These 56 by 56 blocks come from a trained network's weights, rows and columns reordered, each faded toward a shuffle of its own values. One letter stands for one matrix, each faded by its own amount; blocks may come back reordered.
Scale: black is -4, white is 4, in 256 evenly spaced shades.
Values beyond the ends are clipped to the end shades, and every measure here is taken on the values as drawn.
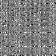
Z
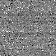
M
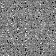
M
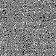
M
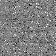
M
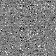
M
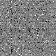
M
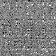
M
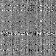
Z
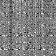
Z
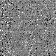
M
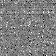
M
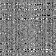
Z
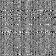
Z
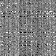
Z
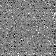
M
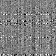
Z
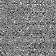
M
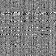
Z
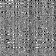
Z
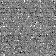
M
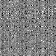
Z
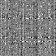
Z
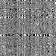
Z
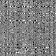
Z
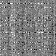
Z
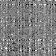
Z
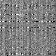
Z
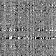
Z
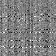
Z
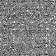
M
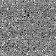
M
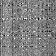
Z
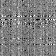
Z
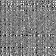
Z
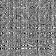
Z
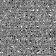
M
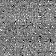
M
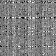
Z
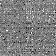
M
